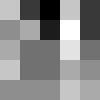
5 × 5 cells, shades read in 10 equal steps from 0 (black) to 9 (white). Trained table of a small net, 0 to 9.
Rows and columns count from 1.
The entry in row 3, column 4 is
8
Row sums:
18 23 26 26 28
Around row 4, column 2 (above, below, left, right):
4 5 7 4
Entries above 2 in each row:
2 3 5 5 5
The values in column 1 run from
5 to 7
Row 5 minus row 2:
0 -1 4 -2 4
